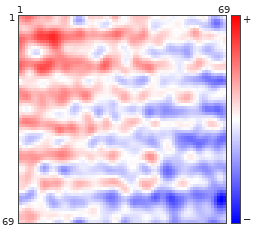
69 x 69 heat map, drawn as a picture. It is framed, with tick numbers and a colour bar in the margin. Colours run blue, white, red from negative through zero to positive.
Histogram: bell-shaped. Slope: up to the top left. Ninth with the lowest average: bottom right. Lone odd cells: none. Average level on the scale: 50%. Ninth with the highest average: top left. Stripes: horizontal, repeating 7 times.
